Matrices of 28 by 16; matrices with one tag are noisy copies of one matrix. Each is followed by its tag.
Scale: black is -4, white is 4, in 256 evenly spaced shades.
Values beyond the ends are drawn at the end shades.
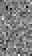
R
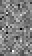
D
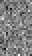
R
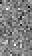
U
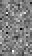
D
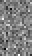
R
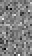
R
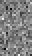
R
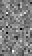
D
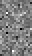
D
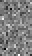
R
